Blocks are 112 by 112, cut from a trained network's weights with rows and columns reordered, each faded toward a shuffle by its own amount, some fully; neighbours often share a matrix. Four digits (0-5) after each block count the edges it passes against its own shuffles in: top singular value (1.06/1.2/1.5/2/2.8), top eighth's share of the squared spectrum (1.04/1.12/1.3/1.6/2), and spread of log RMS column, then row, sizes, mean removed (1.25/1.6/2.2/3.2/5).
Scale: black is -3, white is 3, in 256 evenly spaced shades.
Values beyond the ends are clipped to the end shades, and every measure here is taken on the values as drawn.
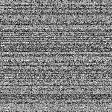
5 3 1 2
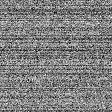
4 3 0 2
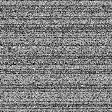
5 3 1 2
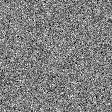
0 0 0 0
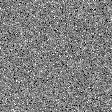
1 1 0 0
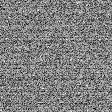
3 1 0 0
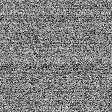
3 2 0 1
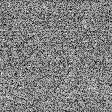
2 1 0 0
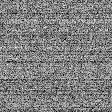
4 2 0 1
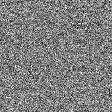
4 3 1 1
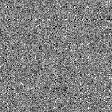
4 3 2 2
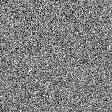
1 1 0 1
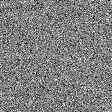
1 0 0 0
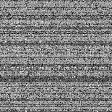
5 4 0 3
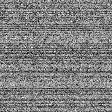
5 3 0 2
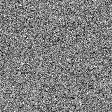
0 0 0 0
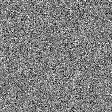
1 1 0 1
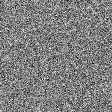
0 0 0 0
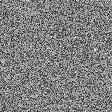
0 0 0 0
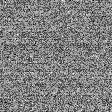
2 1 0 0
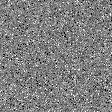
1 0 0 0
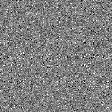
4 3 2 2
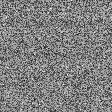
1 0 0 0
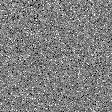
2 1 0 0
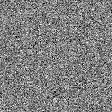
3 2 0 0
